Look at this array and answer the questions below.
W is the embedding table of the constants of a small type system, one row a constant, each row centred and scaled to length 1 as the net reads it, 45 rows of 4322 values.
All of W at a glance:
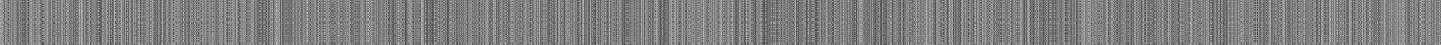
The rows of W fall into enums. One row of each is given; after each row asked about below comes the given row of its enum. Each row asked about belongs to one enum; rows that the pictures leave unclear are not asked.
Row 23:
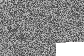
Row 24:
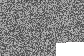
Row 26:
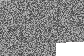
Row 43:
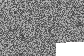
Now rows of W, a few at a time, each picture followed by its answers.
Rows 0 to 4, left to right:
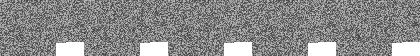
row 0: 24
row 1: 26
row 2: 24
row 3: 24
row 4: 43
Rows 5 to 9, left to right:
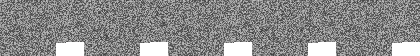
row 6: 43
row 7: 24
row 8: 26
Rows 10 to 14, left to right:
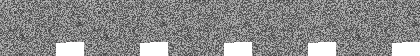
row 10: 43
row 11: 43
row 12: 24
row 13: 24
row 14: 43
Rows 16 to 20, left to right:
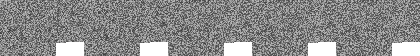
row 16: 26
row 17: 43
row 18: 24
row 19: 24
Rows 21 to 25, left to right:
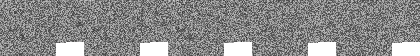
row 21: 43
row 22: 26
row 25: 24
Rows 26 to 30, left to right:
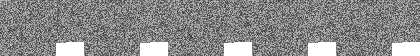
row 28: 43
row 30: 24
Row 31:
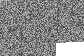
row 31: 26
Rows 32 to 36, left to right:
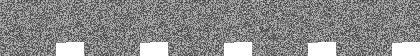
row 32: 24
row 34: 24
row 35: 23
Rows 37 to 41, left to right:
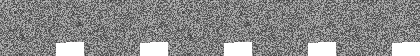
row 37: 43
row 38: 24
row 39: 43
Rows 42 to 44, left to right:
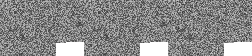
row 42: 43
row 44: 23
